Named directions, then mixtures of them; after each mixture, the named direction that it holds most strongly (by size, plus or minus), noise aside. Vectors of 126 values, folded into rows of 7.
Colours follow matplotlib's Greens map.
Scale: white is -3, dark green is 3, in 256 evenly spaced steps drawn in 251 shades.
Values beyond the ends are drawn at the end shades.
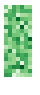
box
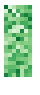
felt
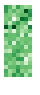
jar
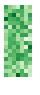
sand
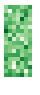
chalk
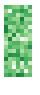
chalk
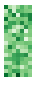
felt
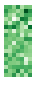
jar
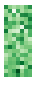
felt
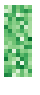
box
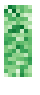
felt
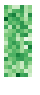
sand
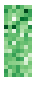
jar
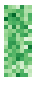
sand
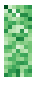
felt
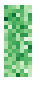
sand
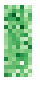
sand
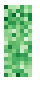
sand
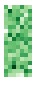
chalk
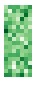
chalk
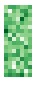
chalk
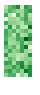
sand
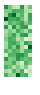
sand
